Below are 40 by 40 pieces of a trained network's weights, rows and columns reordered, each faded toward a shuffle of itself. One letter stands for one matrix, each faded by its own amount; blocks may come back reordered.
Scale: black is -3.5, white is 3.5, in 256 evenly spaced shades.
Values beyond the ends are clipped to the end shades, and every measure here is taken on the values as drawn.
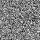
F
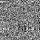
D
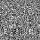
D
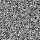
F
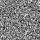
F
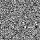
D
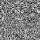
D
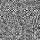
D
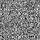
D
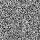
F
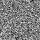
F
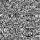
D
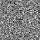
D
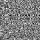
D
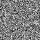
F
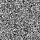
F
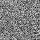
F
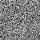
F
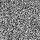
F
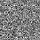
D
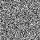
F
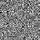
D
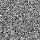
F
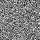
F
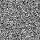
F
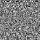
D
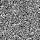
F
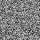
F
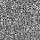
D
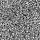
F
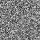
F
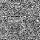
D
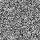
F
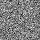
F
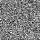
F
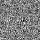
D
